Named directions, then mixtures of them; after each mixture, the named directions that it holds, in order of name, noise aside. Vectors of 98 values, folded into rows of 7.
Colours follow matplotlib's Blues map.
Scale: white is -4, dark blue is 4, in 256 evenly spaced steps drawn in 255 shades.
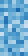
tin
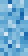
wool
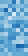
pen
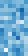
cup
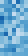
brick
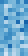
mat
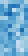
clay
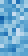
brick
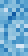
pen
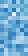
mat, pen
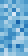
mat, pen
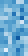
brick, cup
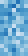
brick, clay, cup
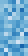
cup, pen, wool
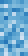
mat, pen, tin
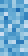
tin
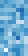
cup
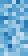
brick, mat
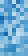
brick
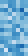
cup, pen, tin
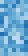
brick, tin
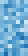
mat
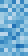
brick, pen, tin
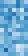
clay, cup, pen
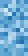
clay, pen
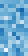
cup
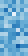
pen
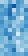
brick, clay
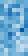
clay, mat
